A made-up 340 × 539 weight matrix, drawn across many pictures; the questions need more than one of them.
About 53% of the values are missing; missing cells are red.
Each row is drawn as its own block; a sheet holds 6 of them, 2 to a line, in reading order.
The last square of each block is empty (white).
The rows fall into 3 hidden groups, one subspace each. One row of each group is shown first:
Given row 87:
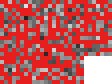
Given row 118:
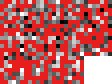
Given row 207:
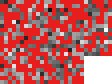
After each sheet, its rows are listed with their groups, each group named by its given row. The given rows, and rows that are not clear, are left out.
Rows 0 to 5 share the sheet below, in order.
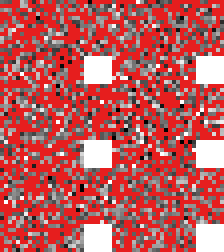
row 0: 207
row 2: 118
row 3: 118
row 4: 207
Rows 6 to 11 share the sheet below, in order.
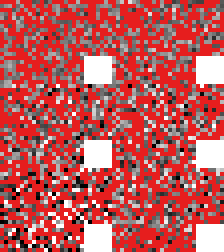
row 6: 118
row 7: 118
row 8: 118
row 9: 118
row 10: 207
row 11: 118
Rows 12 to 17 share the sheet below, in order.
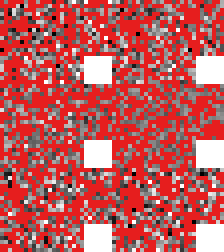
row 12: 118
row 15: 207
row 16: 87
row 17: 118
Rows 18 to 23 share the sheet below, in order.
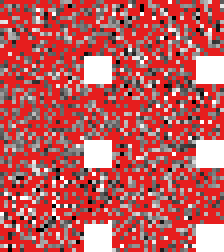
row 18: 87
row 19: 207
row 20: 118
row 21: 118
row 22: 118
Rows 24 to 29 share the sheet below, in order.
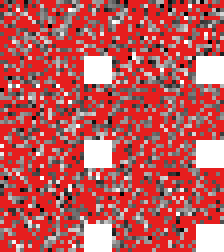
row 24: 87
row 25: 87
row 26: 118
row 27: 207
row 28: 207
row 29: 87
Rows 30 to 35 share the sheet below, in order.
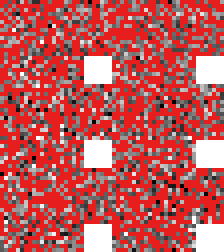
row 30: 207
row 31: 207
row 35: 118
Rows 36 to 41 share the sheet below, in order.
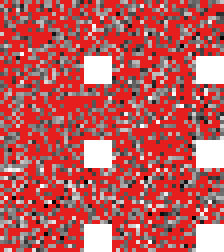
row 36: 118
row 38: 207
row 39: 118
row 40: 118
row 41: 207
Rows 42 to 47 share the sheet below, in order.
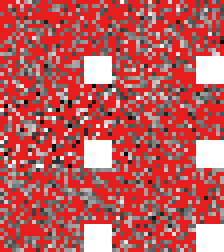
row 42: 118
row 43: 118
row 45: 87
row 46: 87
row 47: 118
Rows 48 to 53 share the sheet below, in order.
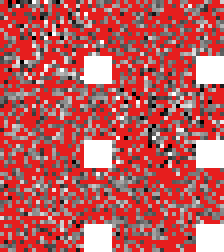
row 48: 118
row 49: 118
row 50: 87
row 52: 207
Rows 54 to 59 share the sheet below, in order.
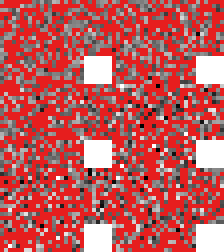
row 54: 118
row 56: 118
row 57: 118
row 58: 207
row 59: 207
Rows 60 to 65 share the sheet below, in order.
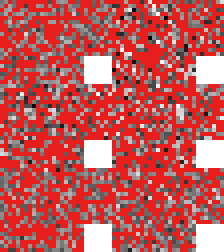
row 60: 207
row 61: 87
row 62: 87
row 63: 118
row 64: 118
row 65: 207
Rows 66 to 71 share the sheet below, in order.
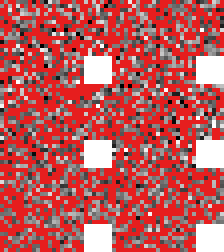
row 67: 118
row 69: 118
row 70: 207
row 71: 87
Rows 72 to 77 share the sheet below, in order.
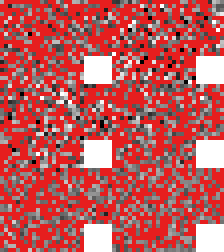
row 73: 207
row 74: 118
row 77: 87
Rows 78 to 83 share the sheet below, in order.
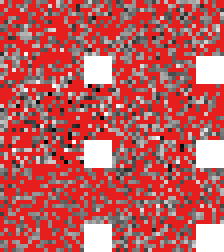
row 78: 87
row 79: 207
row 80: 207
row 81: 87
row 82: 87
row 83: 118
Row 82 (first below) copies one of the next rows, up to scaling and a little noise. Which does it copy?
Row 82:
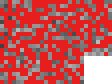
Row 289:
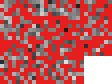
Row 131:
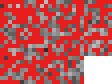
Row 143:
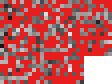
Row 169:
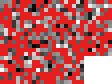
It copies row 143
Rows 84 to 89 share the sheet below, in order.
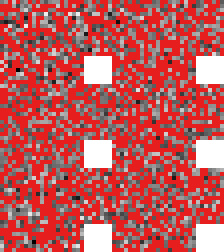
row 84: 87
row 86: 207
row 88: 87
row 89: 118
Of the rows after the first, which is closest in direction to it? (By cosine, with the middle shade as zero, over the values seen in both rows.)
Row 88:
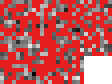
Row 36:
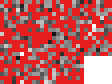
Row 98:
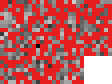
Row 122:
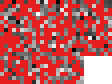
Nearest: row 122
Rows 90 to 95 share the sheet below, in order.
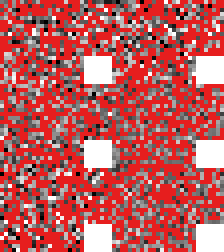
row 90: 87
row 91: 207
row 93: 118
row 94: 87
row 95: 207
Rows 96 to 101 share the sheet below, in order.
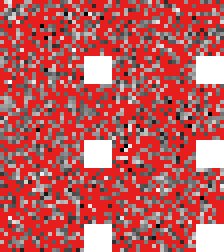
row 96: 118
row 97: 118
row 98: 87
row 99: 207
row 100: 87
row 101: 118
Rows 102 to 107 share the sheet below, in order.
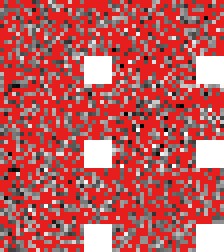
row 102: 207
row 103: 207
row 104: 118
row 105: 118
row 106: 118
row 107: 207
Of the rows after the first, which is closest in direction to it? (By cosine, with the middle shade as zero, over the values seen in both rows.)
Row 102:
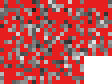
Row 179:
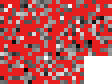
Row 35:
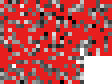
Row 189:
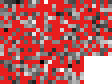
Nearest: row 189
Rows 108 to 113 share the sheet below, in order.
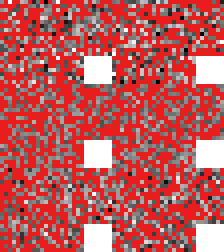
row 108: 118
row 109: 118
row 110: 118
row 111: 87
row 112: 118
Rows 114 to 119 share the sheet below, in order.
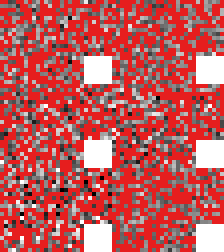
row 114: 207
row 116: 118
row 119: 118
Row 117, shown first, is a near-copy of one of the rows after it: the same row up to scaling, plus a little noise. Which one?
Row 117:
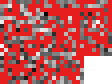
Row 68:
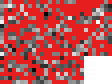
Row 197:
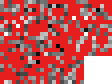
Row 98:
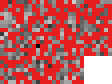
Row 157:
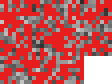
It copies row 68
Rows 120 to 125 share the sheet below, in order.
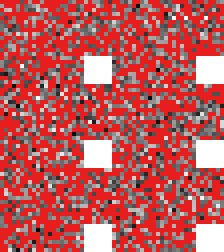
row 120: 207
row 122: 118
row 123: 118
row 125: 87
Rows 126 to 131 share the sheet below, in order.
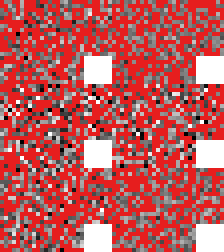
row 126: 207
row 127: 207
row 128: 207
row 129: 118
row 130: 118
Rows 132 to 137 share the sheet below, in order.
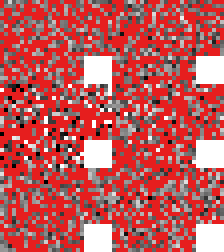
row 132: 118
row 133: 118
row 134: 118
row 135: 118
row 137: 207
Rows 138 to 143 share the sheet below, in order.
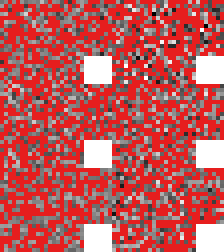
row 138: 87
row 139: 118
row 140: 118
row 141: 118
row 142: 207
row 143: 87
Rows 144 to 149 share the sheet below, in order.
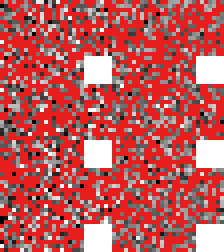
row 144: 118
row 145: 87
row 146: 118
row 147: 118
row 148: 118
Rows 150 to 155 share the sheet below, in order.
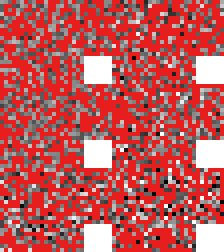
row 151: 87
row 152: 87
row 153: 207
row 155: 118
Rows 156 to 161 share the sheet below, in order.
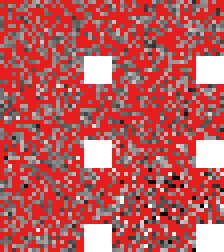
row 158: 207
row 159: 87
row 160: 87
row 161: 118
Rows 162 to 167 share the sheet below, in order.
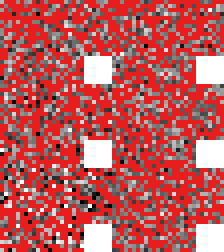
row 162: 118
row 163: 87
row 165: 207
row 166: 118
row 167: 207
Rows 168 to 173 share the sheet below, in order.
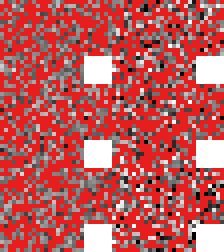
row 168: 87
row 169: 87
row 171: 207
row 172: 118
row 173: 118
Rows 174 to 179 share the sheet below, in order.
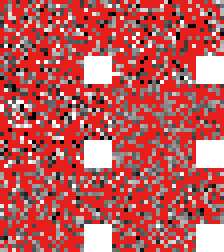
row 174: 87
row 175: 207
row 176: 87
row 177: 118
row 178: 87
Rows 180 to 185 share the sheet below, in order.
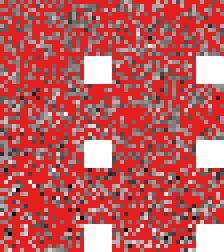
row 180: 87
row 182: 207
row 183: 87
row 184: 207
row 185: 207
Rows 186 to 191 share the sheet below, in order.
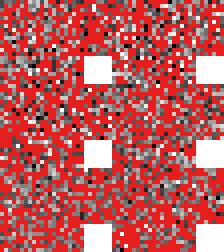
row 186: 118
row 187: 207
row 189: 118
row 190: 207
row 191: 207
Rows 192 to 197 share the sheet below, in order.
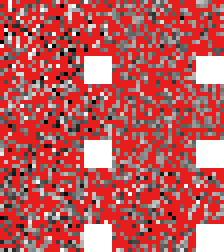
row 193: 118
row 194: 207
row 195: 207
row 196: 118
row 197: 87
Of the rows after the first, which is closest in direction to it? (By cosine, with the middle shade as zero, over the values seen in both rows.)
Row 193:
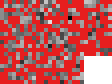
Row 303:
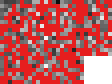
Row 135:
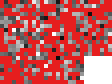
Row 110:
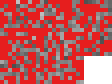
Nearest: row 135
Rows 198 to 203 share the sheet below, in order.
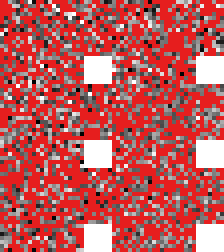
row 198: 207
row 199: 87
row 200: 118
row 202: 118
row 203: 207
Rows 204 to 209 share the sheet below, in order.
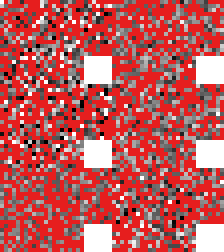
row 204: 207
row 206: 207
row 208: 87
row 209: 207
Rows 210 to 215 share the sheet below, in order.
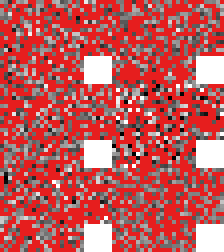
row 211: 87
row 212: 118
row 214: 87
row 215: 207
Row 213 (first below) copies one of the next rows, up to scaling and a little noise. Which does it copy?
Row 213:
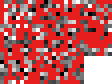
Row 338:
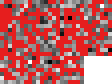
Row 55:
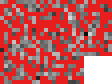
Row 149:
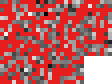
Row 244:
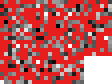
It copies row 149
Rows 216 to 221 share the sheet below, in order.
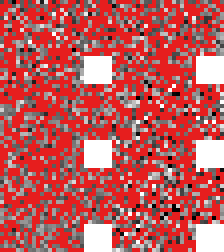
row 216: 118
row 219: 118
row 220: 207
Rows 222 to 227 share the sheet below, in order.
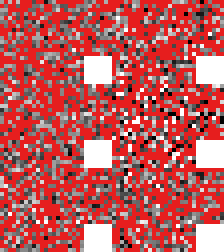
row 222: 118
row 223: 207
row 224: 87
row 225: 207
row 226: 87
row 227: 118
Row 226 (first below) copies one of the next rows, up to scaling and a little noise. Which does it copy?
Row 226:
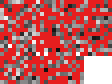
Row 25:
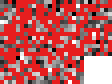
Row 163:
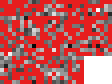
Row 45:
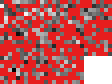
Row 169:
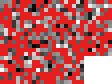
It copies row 45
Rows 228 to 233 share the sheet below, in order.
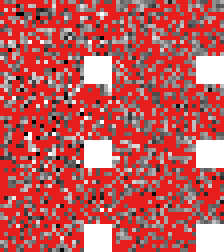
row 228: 207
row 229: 207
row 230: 118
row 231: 207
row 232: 118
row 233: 118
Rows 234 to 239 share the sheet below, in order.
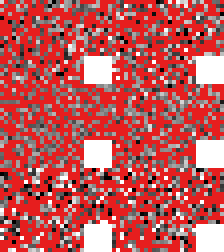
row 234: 207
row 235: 87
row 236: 87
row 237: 207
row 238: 118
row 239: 118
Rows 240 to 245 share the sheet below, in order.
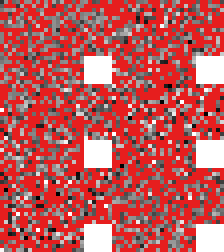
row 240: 207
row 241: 87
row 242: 87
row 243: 207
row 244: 87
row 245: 87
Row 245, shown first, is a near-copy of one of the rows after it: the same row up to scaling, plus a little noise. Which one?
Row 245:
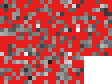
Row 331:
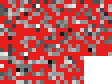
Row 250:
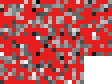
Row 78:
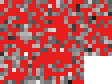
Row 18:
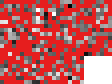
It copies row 331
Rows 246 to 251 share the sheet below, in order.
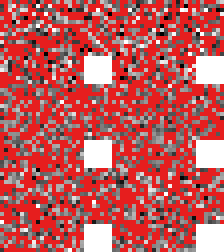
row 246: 87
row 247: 87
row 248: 87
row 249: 118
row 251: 87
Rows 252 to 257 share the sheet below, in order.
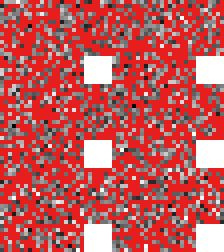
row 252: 118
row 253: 118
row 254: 118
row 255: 207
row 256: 207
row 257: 118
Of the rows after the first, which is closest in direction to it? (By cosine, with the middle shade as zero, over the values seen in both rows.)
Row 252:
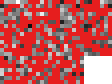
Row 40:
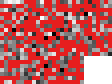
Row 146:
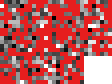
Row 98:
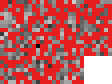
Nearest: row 40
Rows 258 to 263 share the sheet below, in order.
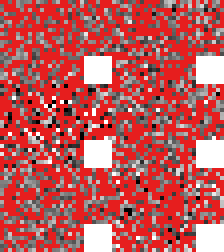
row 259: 118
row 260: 118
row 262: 118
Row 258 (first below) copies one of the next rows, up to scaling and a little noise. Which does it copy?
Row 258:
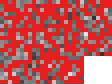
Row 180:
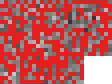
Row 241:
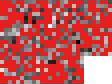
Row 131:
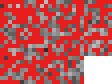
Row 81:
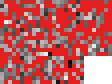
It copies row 180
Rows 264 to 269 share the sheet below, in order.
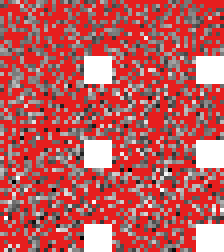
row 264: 118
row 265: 118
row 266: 118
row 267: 118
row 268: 118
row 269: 118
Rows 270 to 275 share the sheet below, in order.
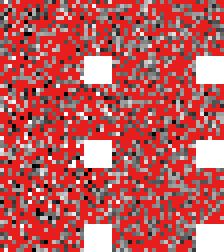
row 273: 118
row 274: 207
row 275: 87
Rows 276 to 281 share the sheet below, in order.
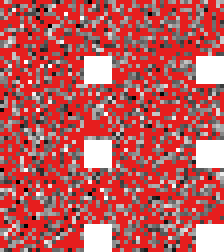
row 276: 207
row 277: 118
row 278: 207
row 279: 207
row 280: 207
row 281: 87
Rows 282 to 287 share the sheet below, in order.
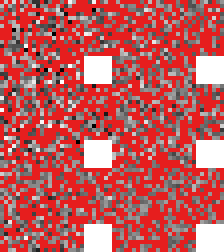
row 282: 118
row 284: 207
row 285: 118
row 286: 87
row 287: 207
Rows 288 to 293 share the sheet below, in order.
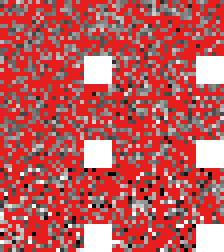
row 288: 118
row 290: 118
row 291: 118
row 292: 118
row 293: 207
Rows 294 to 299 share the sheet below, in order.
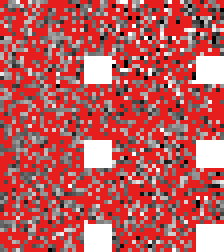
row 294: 118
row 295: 118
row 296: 118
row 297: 118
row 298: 207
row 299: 87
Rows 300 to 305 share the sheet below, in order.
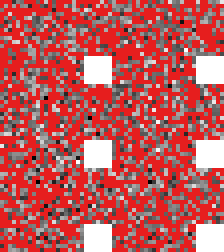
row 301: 118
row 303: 118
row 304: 118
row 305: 118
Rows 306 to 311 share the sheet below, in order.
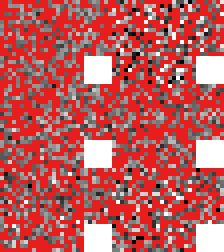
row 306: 118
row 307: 87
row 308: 207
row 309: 118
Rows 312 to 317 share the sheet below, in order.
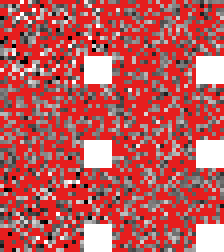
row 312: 207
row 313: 207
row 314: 87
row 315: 118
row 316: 87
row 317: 118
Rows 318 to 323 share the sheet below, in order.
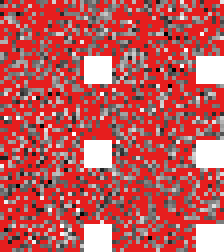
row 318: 207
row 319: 118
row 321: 118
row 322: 207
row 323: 118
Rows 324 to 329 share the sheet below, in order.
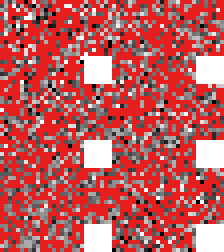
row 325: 207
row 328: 118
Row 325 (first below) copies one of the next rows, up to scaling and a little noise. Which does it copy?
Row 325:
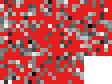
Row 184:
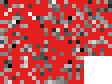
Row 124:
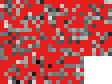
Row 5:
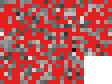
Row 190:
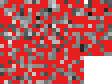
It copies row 124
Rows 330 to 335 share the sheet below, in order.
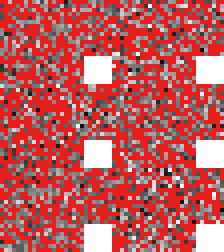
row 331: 87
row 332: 207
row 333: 118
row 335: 118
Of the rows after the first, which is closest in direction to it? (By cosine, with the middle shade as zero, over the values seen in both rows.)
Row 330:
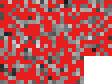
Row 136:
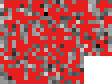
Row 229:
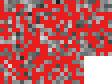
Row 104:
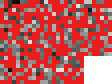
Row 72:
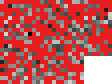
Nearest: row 136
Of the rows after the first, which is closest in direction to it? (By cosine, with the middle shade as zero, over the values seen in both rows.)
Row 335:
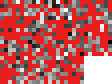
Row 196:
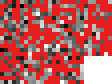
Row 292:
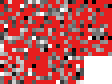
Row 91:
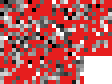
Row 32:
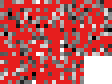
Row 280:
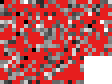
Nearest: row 196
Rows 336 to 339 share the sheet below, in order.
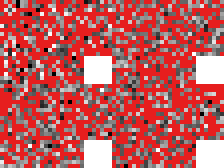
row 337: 118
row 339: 118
